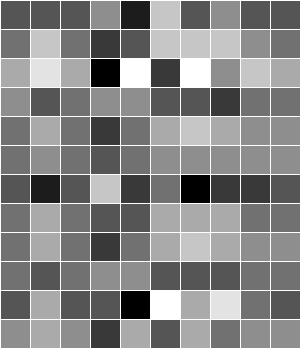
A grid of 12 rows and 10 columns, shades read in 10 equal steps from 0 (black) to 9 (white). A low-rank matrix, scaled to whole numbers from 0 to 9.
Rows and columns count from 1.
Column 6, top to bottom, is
7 7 2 3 6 5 4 6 6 3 9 3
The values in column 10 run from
3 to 6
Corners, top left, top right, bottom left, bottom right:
3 3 5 5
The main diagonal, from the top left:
3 7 6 5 4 5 0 6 5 4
